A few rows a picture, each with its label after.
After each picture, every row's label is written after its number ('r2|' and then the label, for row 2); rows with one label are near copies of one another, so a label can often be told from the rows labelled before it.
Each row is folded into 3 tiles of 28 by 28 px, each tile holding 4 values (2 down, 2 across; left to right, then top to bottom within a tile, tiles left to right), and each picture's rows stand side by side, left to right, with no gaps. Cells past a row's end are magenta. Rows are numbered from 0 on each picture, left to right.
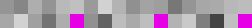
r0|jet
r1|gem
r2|jet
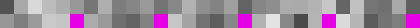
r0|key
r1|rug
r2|rug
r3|jet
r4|rug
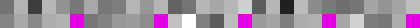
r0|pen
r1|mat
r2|jet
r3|pen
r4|jet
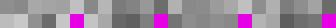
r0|jet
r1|rug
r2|mat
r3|rug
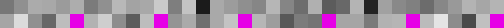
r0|jet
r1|jet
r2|pen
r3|rug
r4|pen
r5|jet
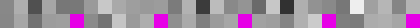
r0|pen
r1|gem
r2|pen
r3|pen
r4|gem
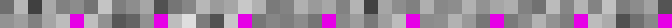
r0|pen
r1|rug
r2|jet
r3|mat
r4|pen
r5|mat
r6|mat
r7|rug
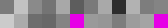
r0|rug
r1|pen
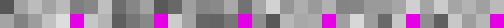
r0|key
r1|rug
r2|rug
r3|gem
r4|jet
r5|gem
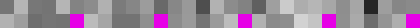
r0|rug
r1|rug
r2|pen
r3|key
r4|pen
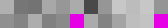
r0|mat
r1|key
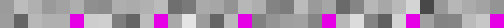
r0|gem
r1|jet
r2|jet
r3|mat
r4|jet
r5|key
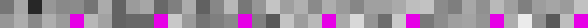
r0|pen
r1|rug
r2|rug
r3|gem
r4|jet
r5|mat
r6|jet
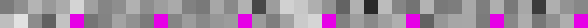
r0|jet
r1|mat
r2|mat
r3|key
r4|pen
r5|mat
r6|pen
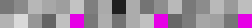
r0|jet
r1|pen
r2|mat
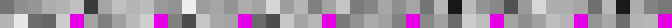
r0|jet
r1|key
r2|gem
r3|gem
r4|mat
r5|pen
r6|key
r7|pen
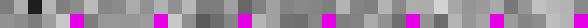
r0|pen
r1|mat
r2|rug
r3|rug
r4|mat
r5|gem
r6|key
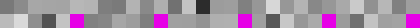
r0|jet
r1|mat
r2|pen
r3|gem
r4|gem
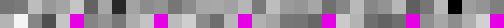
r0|jet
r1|pen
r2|jet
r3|rug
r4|rug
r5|pen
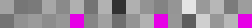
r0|mat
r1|pen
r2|gem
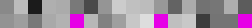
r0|pen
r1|key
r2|rug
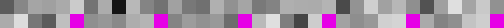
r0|jet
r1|pen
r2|mat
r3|jet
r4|key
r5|key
